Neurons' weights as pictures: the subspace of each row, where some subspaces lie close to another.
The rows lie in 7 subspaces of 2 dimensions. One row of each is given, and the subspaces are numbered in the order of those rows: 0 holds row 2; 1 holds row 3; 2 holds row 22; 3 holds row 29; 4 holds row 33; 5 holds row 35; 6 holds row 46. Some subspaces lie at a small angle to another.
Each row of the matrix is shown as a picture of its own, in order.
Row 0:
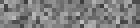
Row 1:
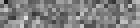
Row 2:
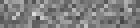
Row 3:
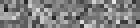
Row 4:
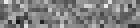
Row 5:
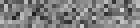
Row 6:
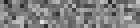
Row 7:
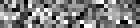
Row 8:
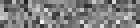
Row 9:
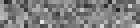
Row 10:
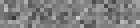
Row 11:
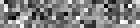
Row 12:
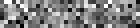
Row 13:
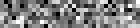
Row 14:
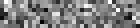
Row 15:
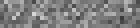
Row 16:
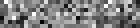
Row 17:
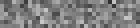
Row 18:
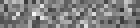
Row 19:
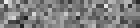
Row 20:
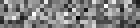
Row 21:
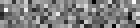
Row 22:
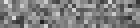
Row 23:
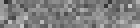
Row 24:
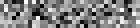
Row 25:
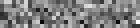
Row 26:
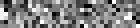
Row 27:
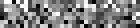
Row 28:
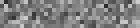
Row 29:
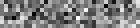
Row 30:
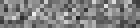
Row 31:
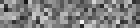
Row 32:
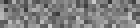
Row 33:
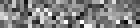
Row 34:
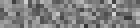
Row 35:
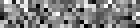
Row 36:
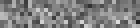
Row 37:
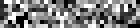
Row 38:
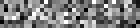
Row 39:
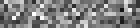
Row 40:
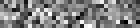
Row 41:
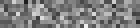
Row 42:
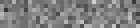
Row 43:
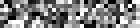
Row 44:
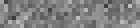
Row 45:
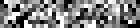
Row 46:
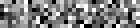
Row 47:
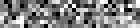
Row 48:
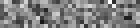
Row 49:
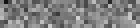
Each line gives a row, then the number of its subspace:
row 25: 4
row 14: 3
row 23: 1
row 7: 4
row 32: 6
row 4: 4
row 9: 1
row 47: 2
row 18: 0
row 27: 5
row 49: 6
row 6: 2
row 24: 0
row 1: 6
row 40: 4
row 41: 0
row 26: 3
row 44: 1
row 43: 6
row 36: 4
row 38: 3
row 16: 3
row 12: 5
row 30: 3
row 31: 5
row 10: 1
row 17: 2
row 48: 2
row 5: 2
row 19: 5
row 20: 3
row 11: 1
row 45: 4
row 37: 4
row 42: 6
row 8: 1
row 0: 5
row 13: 2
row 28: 5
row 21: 6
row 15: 0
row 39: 0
